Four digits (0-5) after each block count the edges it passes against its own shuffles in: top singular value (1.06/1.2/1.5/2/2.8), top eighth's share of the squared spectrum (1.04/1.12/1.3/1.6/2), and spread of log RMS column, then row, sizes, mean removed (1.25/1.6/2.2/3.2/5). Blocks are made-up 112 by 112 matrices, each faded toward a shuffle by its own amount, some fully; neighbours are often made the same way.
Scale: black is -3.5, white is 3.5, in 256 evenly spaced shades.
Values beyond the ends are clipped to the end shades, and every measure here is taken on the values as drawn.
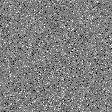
2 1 0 0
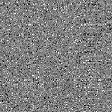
4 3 2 2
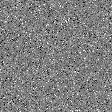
2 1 0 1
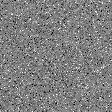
1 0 0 0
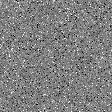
1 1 0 0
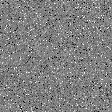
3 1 0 0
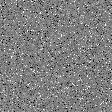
0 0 0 0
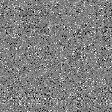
4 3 1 2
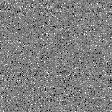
4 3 1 2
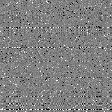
5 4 1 3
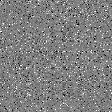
4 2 1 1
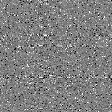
4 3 1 2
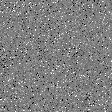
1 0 0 0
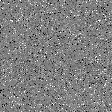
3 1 0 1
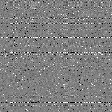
5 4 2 3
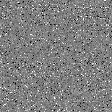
3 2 0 1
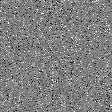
2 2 1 0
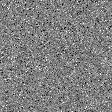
0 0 0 0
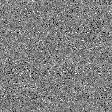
1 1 0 2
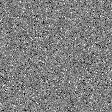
0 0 0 1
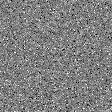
0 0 0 0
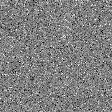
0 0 0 1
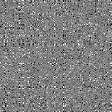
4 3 3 2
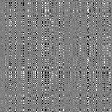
5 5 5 3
